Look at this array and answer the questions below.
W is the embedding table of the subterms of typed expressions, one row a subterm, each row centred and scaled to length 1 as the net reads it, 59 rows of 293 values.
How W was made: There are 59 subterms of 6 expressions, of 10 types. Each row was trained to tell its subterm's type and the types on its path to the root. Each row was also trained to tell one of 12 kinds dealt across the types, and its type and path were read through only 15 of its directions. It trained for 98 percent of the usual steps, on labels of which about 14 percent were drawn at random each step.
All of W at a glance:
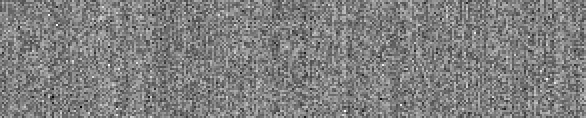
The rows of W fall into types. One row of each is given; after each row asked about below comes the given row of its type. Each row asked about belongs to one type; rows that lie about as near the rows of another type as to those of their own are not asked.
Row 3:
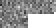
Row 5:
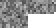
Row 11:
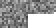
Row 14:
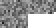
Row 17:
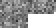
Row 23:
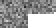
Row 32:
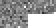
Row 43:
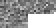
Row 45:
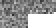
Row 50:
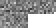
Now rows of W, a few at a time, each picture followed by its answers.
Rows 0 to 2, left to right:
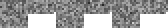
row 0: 5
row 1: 3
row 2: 43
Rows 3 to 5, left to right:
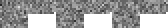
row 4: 17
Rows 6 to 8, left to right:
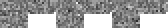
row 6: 14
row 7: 5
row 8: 23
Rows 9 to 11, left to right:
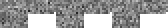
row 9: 17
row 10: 14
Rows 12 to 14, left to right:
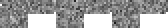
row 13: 11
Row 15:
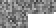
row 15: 23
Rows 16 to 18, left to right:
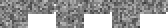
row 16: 43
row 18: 14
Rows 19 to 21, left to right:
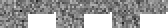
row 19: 14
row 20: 45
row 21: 17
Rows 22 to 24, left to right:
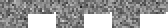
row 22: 17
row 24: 3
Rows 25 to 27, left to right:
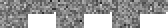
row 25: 14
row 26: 14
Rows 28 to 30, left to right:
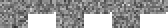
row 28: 43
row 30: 23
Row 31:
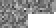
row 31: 43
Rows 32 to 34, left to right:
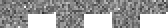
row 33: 50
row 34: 11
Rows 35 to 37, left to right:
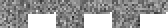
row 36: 17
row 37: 17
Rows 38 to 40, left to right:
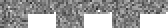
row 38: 32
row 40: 43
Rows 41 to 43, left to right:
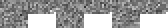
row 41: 11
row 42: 3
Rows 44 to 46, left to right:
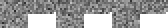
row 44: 32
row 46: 11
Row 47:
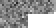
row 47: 3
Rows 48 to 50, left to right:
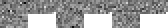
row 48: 32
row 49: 23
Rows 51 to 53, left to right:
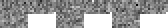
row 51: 45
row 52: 43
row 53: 11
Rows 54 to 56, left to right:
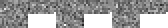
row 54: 11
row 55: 3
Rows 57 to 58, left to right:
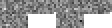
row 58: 32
